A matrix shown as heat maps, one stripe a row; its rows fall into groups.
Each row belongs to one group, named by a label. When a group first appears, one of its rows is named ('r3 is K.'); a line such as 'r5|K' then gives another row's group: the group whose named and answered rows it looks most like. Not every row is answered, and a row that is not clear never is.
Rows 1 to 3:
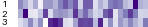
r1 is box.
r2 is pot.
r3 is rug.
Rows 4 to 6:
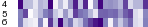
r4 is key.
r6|rug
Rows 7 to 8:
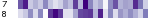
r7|box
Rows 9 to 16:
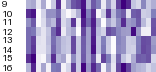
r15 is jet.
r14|jet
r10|key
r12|key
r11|key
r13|jet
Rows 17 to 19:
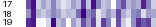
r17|box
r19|jet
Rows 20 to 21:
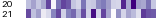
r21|jet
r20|rug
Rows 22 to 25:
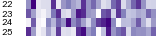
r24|rug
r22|pot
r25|key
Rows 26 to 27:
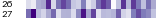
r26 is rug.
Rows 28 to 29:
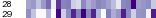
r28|rug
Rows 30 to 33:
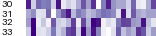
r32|box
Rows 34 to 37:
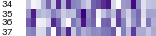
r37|rug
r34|rug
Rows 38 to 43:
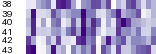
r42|key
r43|jet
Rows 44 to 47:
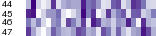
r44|pot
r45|key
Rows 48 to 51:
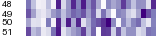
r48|key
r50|rug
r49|jet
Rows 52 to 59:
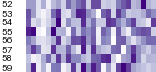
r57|pot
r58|rug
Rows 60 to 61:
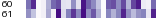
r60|key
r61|key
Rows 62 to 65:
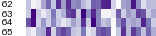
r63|pot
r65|rug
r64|box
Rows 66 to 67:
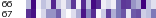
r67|key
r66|box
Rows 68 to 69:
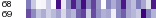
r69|box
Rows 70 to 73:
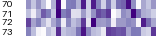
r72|box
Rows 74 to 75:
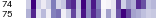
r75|box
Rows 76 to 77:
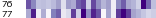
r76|box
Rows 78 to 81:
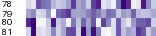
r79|rug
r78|box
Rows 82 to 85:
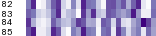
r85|jet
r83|key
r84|jet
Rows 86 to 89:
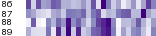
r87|box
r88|rug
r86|jet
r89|rug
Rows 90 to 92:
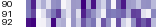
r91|key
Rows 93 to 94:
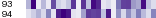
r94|rug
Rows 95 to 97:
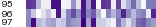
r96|key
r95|jet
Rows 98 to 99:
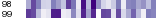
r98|pot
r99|jet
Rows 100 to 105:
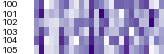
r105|pot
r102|box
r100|key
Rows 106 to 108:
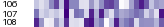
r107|key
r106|rug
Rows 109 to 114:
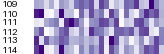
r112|key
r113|jet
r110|jet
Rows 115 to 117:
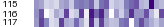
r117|pot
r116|key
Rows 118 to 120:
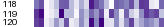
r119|jet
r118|key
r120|key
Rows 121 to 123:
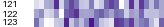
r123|key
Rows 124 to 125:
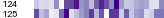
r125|jet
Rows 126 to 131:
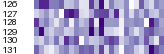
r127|rug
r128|box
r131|jet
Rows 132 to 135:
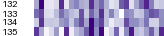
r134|pot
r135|key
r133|jet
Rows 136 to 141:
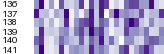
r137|key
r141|pot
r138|box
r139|pot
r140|jet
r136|box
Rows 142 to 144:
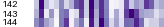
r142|pot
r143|box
